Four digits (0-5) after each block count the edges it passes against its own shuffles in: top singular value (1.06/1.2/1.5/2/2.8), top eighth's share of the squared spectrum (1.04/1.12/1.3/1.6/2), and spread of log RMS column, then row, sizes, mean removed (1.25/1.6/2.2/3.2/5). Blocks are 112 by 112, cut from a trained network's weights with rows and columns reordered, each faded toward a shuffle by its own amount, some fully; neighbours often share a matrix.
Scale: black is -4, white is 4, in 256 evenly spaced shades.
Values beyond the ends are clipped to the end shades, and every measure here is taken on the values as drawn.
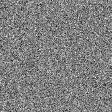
2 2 0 0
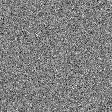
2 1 0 0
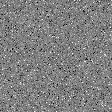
0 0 0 0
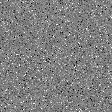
0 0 0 0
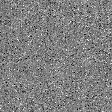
1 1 0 1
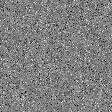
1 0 0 0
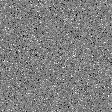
0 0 0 0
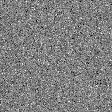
2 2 0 0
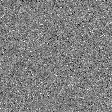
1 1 0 0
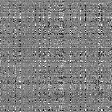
4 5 4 3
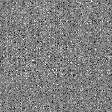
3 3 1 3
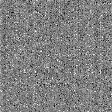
2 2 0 2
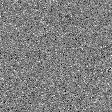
1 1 0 0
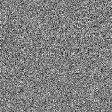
3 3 1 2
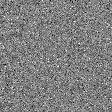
1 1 0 0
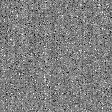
2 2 0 1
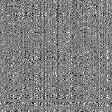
4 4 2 4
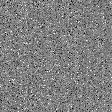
1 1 0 0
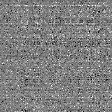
3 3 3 2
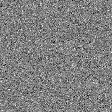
2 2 1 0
